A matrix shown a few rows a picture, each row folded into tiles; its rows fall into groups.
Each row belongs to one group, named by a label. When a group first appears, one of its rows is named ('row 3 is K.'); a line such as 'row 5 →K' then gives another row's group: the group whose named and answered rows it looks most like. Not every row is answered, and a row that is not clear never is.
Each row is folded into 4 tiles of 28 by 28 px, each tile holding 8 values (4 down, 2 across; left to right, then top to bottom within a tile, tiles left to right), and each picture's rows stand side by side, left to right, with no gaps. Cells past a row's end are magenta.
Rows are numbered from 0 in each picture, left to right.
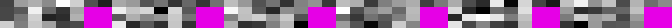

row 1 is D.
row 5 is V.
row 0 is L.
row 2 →D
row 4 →V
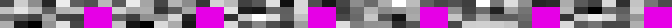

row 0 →D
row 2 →V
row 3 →L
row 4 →L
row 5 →V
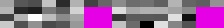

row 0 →V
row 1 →D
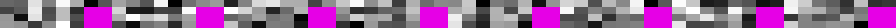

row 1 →V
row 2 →D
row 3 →V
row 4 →D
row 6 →D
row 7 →D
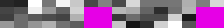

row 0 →L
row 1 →D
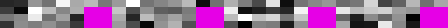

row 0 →L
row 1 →D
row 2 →V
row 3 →D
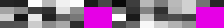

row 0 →L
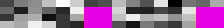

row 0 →L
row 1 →V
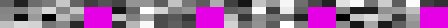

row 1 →L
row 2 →L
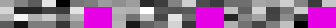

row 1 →D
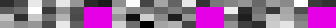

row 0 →L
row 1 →D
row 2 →D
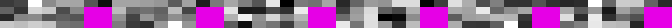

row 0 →L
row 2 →V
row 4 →D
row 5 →L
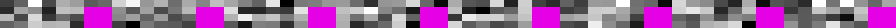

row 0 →L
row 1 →V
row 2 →V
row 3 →D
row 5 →L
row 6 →D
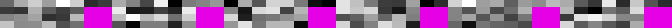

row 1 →V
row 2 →L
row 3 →D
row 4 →V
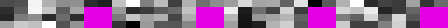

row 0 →L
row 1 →V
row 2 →D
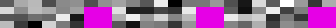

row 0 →D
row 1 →V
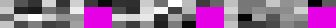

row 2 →D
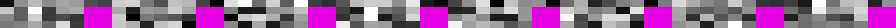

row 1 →D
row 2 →V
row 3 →L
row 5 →D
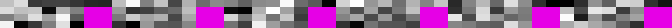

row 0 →D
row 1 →V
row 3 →V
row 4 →L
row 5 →L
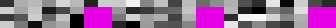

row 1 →V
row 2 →V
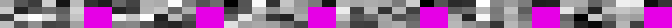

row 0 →V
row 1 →L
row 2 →L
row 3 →D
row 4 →L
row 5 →D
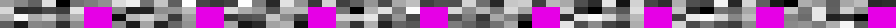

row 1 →V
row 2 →D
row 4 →D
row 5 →V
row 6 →V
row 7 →L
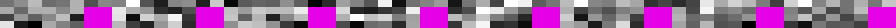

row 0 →D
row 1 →D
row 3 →V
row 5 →D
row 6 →L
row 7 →V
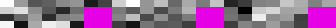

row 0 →D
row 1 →V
